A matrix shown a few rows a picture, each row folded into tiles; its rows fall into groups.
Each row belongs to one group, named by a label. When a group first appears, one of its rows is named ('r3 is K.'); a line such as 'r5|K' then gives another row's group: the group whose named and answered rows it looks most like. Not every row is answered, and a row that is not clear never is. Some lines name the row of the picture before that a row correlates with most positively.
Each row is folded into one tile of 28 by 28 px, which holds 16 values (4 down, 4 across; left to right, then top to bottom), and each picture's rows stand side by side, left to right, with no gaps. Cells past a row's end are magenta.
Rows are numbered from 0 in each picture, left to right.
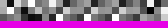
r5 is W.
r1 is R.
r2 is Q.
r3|Q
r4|Q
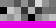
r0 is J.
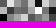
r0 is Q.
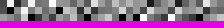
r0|W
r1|R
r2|J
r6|Q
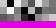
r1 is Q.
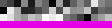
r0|J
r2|Q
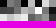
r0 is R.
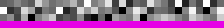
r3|R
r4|W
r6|W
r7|W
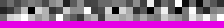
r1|J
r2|Q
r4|J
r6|W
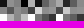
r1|Q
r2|Q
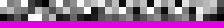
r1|J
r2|R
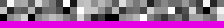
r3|R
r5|Q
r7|W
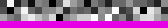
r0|W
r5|J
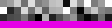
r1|R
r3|R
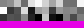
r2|R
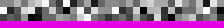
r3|Q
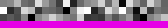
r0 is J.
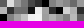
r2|J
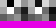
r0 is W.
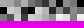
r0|J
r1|J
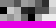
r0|J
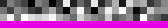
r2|W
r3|W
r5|Q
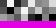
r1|R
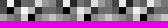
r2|W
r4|W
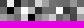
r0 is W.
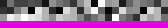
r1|J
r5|J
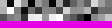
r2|Q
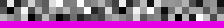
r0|W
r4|W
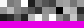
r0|R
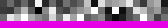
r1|W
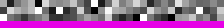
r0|Q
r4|R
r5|Q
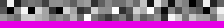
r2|J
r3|Q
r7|W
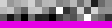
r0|R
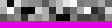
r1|J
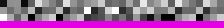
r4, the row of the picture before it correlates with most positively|3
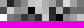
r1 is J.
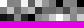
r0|R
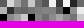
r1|R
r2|W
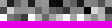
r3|J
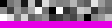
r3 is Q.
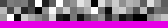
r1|W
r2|R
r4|R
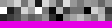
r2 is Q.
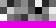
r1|W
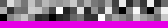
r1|R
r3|R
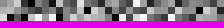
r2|R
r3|J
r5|Q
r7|J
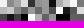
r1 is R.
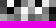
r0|W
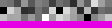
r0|J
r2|J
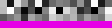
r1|W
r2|J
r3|W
